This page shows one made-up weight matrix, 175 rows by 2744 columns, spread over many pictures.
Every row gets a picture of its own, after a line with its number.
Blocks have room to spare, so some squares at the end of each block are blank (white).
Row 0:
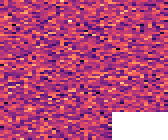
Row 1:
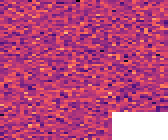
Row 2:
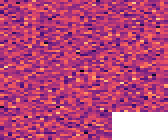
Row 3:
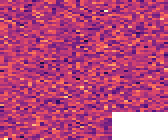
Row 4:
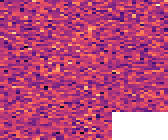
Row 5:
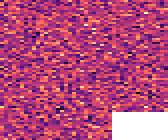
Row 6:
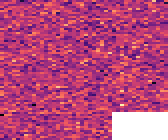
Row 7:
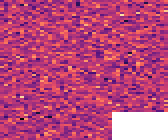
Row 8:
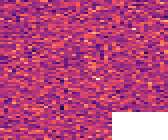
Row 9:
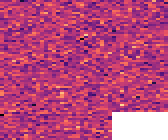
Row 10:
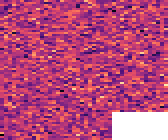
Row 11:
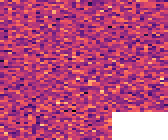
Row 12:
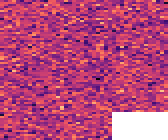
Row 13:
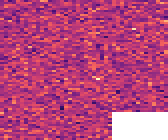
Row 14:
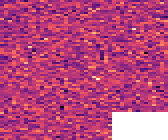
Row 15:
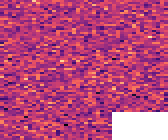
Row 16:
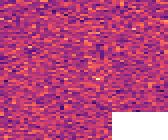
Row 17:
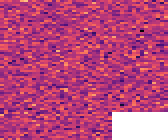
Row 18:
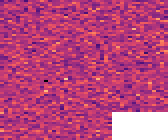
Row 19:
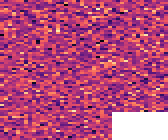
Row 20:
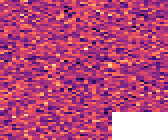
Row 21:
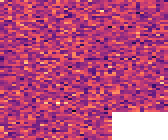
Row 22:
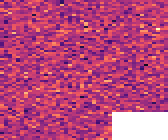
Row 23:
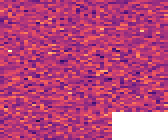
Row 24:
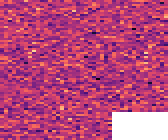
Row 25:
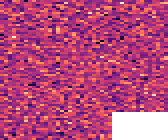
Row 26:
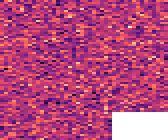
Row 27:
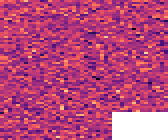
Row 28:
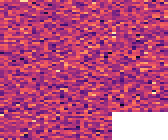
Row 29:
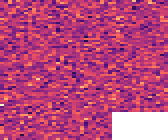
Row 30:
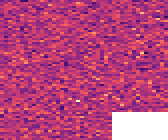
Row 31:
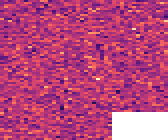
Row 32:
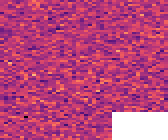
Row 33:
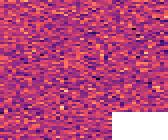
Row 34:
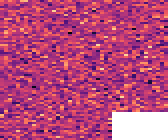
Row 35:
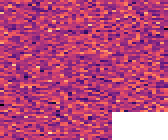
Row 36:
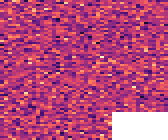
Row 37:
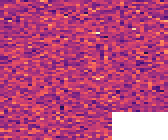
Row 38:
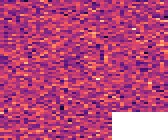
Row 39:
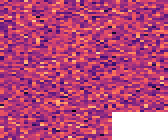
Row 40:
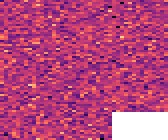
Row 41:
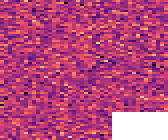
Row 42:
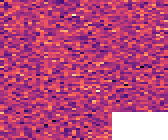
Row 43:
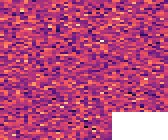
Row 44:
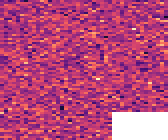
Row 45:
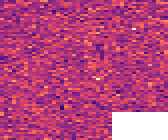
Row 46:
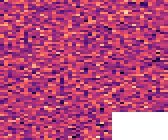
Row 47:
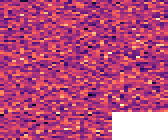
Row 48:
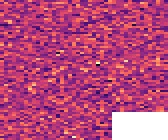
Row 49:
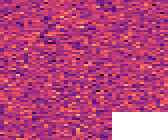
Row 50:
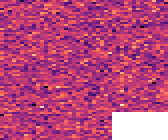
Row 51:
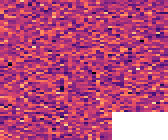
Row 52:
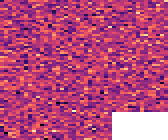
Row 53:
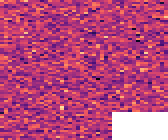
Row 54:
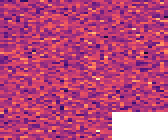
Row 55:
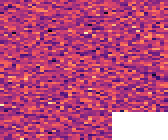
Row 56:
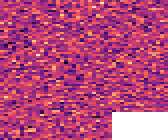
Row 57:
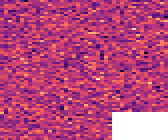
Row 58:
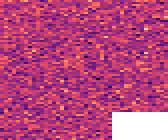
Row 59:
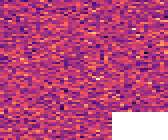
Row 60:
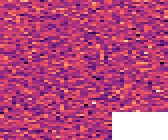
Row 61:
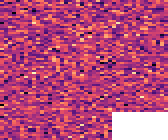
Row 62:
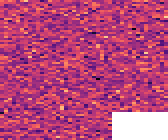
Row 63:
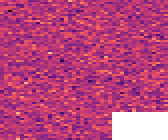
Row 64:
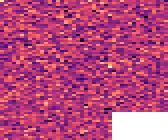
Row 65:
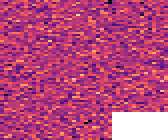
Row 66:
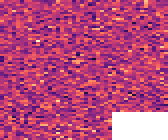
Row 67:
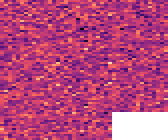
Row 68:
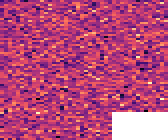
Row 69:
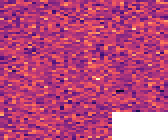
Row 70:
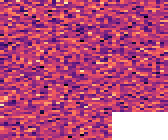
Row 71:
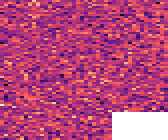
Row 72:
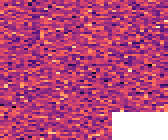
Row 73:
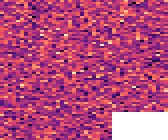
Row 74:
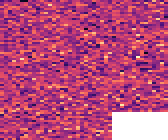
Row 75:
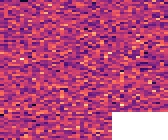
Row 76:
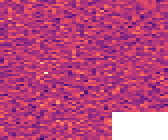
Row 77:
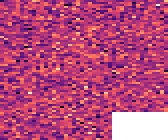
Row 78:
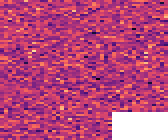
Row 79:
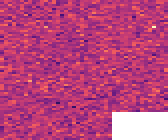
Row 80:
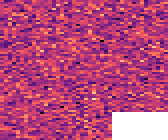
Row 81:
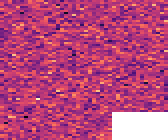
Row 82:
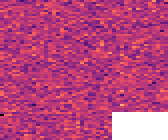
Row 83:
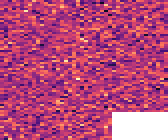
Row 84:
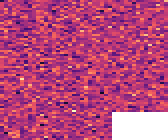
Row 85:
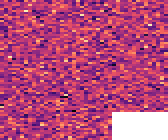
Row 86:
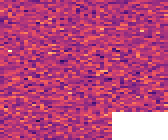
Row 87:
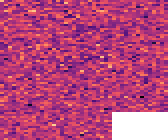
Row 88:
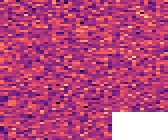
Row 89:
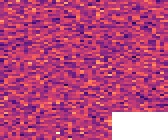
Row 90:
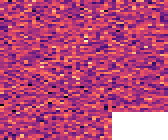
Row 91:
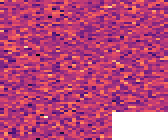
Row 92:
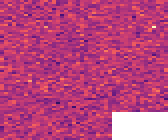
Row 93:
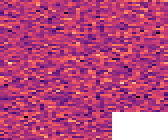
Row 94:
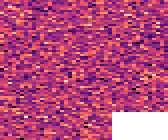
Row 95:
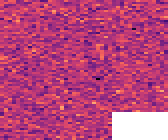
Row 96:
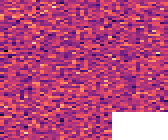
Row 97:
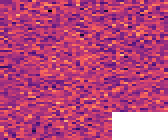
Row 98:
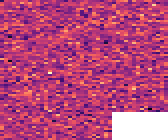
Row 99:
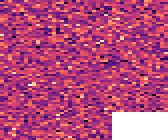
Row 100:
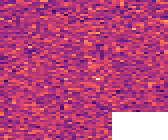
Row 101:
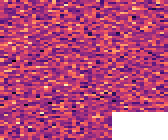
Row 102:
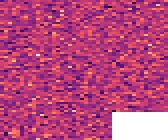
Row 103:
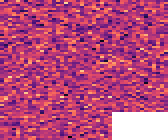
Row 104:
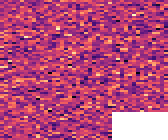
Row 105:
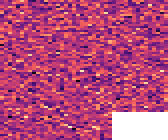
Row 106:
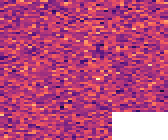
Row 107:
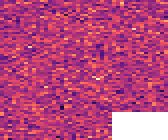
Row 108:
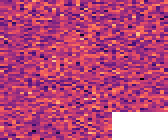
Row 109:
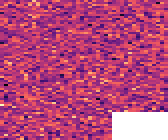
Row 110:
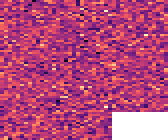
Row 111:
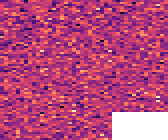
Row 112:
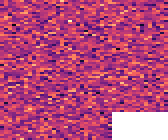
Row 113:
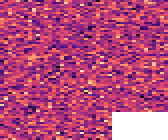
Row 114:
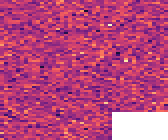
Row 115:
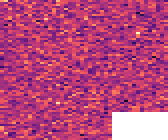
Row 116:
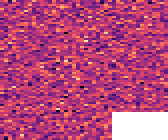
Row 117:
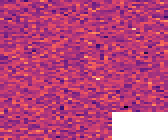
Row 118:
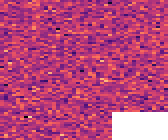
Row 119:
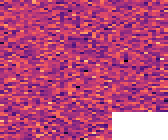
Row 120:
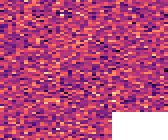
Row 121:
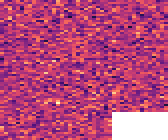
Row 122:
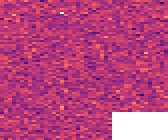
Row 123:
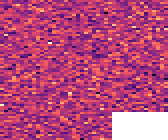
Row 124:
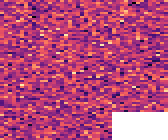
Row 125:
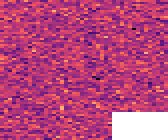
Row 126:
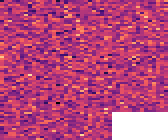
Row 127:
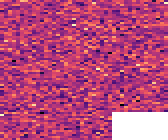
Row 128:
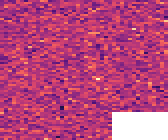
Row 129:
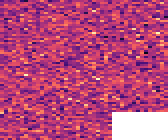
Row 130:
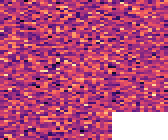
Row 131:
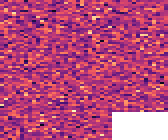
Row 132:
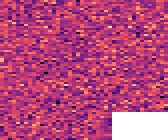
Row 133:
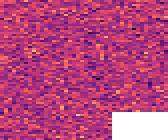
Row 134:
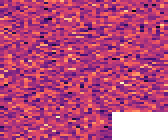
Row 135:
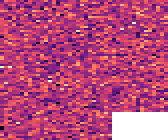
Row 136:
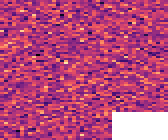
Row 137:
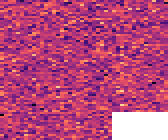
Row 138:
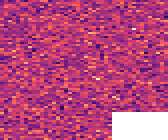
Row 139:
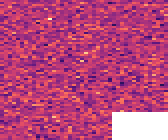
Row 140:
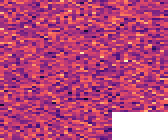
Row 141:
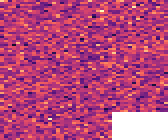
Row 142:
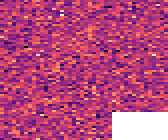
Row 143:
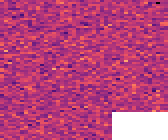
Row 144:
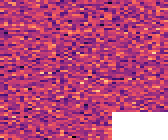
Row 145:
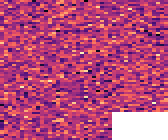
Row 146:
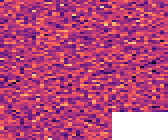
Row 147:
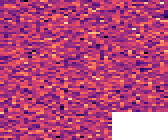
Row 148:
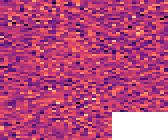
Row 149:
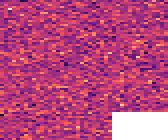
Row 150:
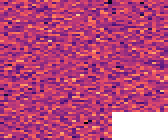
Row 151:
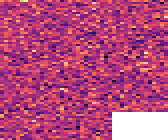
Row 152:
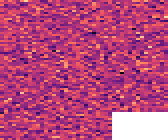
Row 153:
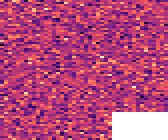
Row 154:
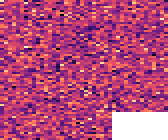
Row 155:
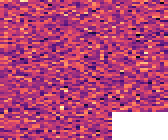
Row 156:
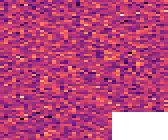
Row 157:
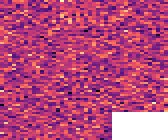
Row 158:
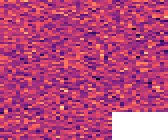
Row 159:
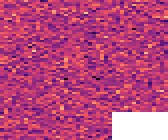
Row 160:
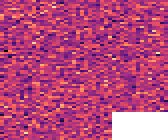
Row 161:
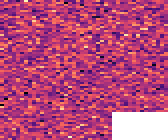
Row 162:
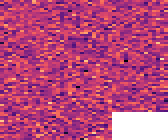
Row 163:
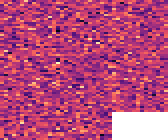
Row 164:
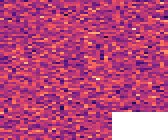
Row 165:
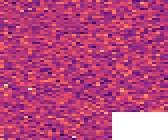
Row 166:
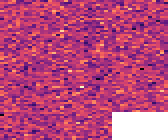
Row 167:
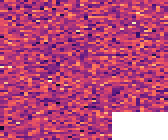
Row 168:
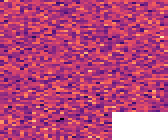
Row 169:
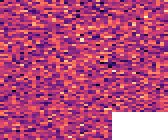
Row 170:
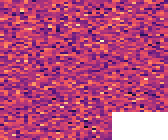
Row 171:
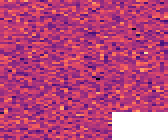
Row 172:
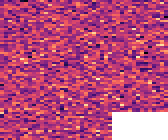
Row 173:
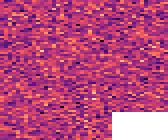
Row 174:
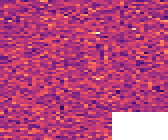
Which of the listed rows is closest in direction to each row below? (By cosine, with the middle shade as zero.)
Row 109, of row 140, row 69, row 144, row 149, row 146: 144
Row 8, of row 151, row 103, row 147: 147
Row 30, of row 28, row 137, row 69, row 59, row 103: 59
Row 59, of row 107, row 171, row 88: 107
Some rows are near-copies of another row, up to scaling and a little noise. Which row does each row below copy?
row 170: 43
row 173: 80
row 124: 73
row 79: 92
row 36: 153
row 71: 109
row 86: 23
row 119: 162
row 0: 112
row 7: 156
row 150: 65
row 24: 78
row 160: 96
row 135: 167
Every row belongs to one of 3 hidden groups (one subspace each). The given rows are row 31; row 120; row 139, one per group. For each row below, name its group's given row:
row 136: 120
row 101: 120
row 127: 31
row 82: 31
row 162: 139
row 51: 139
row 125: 31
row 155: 31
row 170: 120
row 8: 31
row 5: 139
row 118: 139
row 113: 120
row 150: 139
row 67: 120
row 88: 120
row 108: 120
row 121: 120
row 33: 31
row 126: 120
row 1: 139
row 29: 120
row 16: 31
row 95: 31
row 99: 120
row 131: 120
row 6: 31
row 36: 120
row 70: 120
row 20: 120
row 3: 120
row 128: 31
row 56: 120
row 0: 139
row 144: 139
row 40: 120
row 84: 120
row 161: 120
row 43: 120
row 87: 120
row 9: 31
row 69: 31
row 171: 31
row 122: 31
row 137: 31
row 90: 120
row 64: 120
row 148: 120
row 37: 31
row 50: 31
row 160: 139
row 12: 31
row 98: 139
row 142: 120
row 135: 120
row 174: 31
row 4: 120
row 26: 120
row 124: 139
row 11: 120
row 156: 139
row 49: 139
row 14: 31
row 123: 139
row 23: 139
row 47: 31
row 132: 120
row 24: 31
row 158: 31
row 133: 31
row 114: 139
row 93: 139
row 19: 120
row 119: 139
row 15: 139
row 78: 31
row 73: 139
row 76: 120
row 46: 139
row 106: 31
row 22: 139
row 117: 31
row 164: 31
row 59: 31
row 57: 31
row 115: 120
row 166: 31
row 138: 31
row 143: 139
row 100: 31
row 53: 31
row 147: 31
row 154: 120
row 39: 120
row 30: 31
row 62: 31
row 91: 120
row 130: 120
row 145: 139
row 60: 31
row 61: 120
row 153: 120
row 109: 139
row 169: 120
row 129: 31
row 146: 139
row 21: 120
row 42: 139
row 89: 120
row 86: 139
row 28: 31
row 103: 120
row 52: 120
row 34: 31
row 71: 139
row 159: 31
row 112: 139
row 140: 139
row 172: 31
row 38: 31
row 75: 31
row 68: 31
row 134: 139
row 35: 139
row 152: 31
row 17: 31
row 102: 120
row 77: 120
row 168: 139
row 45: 31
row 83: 120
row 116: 120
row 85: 120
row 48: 139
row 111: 120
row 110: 120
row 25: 120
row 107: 31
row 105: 139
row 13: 31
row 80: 120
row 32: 139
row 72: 139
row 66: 120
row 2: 139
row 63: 139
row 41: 120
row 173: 120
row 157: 139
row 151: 31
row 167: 120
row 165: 139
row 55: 139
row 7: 139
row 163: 120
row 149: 31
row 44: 31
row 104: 139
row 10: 139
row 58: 31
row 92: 120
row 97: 120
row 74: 31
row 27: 31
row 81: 139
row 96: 139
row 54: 31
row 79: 120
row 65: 139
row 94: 139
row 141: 120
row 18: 31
